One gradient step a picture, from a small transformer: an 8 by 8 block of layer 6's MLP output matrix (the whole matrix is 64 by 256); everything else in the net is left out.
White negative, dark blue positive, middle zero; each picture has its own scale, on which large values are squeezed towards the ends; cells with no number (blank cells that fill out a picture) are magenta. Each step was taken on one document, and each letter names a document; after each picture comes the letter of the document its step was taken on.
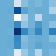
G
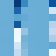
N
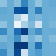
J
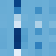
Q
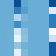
N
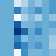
G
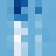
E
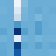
Q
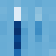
Q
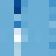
N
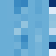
N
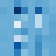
E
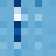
Q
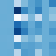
G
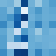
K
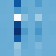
Q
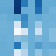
E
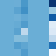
N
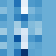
J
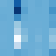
N
